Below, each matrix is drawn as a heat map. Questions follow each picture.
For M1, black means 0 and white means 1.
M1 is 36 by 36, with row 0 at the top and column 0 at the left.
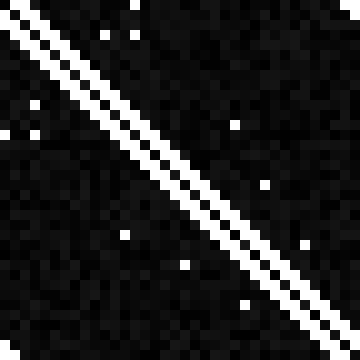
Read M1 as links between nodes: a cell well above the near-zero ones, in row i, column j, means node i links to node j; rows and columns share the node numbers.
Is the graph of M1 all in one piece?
yes
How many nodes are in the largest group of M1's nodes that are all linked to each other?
3
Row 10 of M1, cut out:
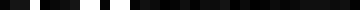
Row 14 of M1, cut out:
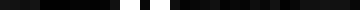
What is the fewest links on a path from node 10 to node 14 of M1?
2
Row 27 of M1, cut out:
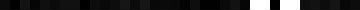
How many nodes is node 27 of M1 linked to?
4
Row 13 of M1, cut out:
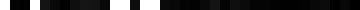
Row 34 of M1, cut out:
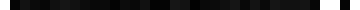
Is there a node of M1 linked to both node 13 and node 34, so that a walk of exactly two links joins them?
yes
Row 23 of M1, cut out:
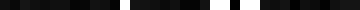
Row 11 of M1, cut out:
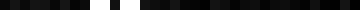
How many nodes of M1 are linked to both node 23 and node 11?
1
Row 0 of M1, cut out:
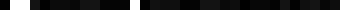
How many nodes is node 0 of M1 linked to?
5
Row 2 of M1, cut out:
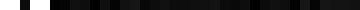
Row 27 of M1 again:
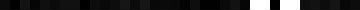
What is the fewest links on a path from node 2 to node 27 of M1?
6
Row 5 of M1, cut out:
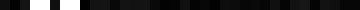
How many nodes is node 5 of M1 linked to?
4
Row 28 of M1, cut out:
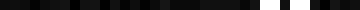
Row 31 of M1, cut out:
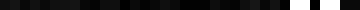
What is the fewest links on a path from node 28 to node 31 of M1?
2
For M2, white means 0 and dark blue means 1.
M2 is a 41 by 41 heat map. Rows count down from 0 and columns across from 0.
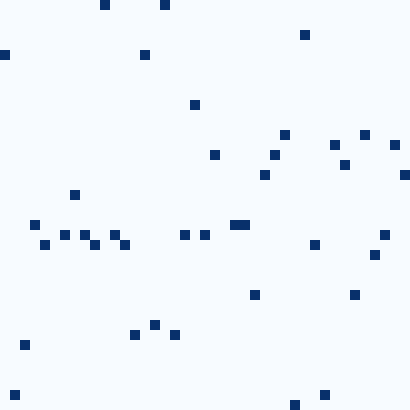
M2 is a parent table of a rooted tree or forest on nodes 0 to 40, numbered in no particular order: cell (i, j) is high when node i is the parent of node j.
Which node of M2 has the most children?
23
